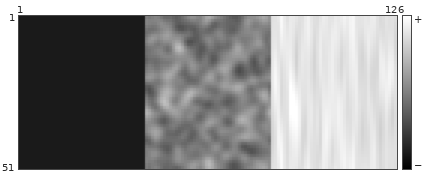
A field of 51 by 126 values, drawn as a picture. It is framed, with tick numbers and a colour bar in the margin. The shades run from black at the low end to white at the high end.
The table splits into one row of 3 panels. Panel 1,1: very low, flat. Panel 1,2: middling, blotchy. Panel 1,3: very high, streaked downward, faint in contrast.
